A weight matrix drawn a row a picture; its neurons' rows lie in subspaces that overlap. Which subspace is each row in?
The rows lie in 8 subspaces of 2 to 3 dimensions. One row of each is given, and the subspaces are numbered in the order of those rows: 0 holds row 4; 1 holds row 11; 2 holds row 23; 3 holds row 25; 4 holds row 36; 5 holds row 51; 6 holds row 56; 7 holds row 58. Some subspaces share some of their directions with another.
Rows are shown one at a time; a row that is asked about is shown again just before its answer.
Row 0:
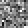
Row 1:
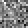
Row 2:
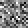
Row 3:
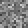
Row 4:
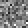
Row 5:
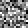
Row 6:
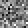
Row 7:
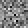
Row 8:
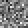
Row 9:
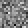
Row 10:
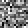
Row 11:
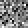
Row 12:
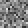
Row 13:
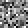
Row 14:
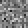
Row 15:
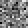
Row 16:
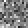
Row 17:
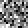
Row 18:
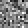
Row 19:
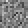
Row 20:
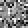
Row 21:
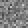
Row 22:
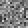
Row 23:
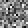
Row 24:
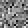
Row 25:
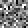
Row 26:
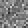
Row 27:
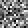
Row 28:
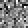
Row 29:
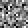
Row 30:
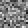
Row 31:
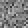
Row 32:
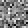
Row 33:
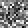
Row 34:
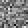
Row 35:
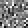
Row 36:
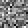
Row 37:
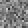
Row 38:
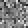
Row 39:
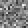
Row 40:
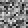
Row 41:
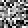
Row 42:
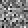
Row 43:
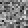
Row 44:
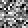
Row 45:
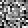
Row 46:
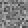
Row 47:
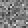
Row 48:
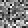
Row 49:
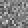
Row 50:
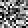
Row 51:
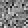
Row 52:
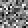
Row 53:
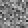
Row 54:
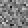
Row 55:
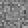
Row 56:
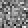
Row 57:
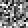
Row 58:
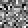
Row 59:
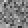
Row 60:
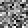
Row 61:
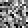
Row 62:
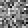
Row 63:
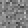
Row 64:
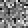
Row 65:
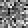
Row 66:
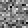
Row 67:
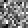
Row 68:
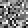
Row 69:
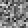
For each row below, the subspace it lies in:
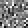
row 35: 5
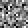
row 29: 7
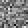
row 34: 4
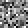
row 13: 3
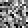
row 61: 0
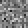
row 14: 0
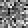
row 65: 7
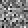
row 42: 0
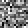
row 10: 4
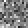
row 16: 1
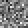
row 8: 6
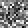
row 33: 4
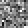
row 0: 4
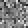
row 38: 3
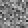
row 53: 2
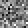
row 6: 0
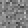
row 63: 4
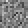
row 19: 6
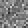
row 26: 5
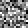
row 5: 2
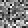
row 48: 7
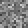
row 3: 0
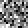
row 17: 1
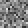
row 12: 2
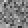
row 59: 1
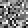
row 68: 1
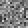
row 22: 6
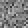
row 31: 5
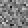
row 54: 1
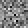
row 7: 0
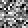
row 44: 3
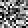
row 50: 2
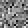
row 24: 5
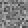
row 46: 6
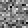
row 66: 1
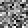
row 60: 0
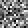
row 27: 0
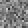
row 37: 2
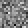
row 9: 6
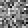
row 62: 7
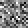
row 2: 2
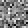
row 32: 7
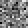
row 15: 7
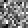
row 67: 1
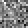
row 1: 3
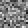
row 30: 2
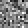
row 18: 2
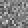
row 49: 1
